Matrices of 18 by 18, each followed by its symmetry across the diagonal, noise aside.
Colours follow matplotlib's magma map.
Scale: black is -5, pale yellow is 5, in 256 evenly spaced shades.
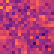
symmetric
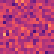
neither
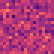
neither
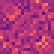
symmetric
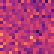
antisymmetric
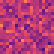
symmetric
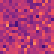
neither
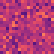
antisymmetric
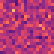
neither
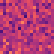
neither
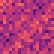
symmetric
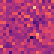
neither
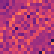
symmetric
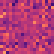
antisymmetric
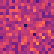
symmetric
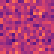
antisymmetric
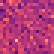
antisymmetric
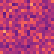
symmetric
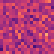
antisymmetric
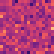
antisymmetric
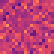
symmetric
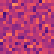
antisymmetric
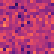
neither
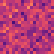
symmetric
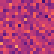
antisymmetric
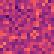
symmetric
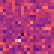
neither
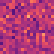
neither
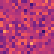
antisymmetric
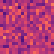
neither
